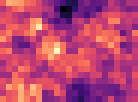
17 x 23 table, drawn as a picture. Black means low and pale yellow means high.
Stripes: none. Grain: blotchy. Ninth with the lowest average: top middle. Average level on the scale: 50%. Odd rows or columns: none.
